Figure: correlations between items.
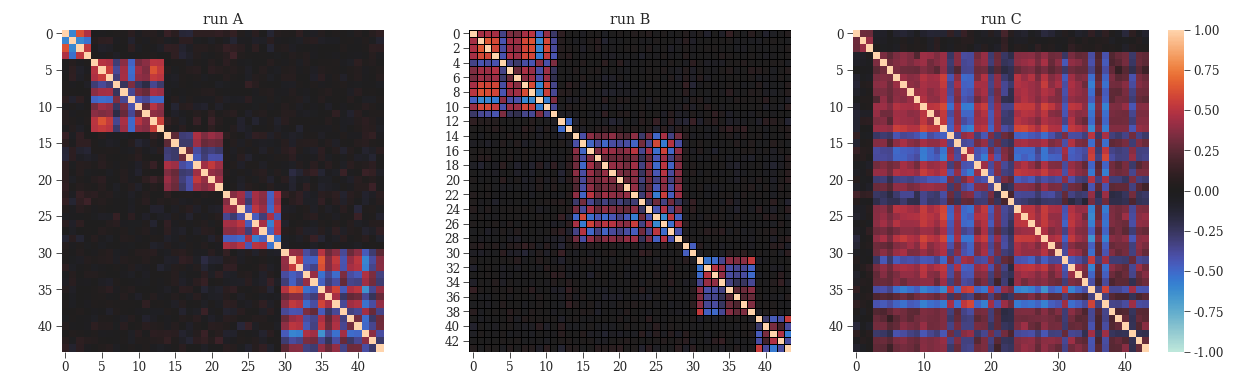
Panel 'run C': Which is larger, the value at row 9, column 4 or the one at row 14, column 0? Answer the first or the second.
the first
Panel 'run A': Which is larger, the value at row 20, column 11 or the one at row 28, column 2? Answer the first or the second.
the first
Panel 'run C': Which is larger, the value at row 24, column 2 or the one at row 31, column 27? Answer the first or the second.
the first
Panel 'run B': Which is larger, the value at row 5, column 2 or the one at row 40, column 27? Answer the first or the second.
the first
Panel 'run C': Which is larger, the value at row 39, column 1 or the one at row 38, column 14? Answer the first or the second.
the first
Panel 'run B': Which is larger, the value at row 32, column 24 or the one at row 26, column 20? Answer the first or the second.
the second
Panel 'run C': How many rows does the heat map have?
44
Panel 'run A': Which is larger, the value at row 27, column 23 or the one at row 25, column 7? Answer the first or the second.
the first
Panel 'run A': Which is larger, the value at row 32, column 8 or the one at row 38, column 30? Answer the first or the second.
the first
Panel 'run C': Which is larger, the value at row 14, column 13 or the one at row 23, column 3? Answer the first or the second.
the second
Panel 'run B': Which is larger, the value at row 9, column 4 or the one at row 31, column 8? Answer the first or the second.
the first
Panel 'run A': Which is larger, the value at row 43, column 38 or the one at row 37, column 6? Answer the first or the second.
the second
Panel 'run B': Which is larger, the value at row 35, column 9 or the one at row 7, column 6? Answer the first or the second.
the second
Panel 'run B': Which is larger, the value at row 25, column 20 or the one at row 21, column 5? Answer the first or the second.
the second
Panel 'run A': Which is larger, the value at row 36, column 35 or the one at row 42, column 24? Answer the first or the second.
the first
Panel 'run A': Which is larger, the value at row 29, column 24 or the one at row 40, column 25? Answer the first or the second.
the first
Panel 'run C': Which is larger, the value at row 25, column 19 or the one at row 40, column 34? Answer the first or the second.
the first
